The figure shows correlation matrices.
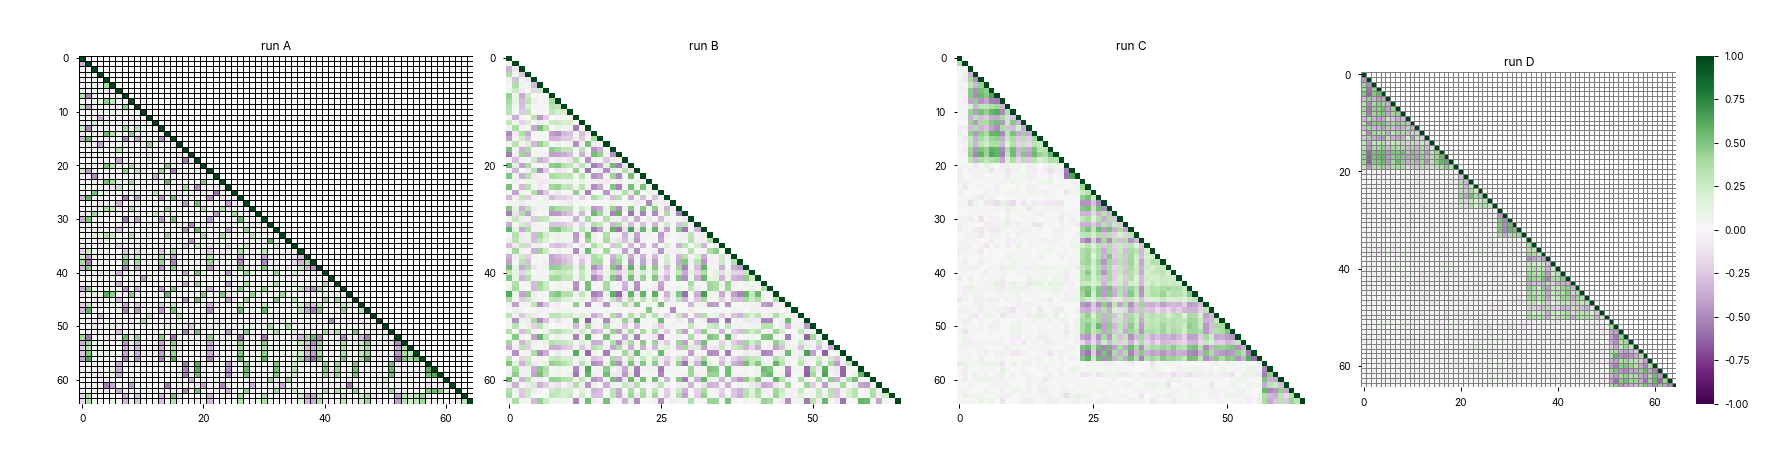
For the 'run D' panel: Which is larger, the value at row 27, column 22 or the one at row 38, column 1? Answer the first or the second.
the first
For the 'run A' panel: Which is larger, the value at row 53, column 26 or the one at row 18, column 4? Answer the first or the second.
the first
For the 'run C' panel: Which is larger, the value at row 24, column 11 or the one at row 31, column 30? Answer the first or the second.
the first
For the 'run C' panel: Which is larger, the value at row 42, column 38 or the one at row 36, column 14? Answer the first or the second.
the first
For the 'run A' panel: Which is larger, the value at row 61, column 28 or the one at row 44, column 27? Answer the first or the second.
the second
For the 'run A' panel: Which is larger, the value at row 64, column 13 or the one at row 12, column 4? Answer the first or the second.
the second
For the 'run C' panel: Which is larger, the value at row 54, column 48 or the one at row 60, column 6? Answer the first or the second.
the first
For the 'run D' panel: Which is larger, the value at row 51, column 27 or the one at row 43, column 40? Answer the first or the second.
the first
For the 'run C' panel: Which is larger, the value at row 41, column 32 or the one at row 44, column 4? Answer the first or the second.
the first
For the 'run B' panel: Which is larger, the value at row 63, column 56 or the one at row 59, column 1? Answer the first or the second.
the second
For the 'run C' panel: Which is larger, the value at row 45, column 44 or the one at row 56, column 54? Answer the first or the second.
the second
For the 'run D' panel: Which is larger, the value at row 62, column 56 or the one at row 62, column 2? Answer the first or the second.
the first
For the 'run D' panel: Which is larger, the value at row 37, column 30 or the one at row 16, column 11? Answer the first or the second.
the first
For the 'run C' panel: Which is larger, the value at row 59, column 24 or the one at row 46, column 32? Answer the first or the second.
the first
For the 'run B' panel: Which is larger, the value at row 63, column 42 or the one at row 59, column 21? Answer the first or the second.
the first
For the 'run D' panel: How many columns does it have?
65
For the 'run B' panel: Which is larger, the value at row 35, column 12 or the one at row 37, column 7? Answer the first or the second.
the first
